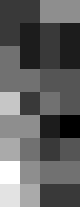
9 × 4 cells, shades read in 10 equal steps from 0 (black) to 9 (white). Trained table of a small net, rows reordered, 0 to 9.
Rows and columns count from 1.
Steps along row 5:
down up down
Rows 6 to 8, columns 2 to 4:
5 1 0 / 4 2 3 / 5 4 4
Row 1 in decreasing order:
5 5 2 2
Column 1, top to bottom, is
2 2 4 4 7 5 6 9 8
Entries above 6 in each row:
0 0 0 0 1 0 0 1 1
